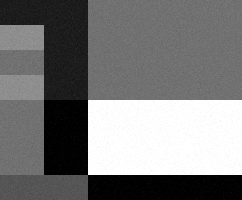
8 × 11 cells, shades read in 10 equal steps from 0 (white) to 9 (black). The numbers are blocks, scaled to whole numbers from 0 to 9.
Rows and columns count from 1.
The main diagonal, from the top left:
8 4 8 8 0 0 0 9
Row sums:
67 59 61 59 28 28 28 87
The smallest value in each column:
4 4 6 6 0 0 0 0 0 0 0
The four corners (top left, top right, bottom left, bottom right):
8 5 6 9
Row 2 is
4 4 8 8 5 5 5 5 5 5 5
